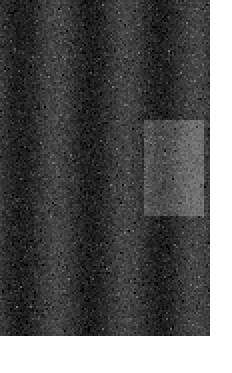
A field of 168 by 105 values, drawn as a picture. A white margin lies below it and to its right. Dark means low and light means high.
Average level on the scale: 20%. Stripes: upright, repeating 3 times. Odd patch: higher, in the middle right. Ninth with the highest average: middle right.
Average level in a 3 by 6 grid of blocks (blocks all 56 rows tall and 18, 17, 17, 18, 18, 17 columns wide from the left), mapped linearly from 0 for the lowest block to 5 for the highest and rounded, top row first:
020202 | 020235 | 020202
